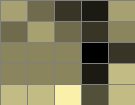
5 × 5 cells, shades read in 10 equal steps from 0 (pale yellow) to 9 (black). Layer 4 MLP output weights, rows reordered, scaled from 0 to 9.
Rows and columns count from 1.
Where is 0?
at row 5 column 3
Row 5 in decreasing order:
6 2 2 2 0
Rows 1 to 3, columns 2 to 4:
5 7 8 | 3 5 7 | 4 4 9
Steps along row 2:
down up up down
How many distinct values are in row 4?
3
